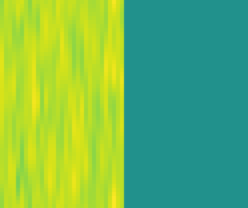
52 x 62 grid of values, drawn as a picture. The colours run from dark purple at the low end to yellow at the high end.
It is made of 1 by 2 panels. Panel 1,1: very high, streaked downward, faint in contrast. Panel 1,2: middling, flat.
